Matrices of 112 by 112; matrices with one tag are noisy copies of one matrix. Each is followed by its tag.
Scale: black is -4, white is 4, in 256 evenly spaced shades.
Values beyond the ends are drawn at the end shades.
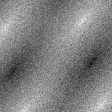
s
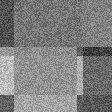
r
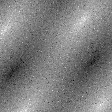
s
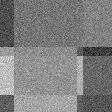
r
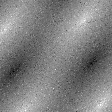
s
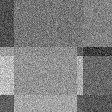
r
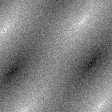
s
